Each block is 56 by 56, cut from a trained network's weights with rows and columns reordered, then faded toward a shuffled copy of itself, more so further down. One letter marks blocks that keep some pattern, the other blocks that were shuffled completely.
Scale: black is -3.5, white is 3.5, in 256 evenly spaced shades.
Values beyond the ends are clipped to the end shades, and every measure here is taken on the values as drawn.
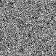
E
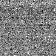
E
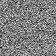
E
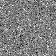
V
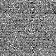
E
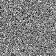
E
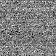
E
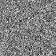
E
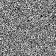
V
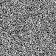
V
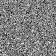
V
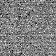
E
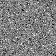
V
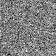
V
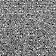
E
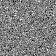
V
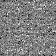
E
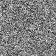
V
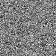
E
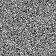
V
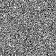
V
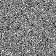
V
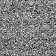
E
